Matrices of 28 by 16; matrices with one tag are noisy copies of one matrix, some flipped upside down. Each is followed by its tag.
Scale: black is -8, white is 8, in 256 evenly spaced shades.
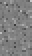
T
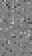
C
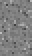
T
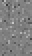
C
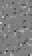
T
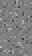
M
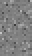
T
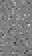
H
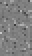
T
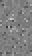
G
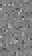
M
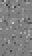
C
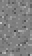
T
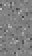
M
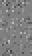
C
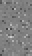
G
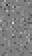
C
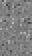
C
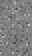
H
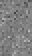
H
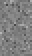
T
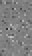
G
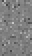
C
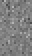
C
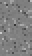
T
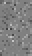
G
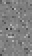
G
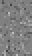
C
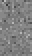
C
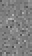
G
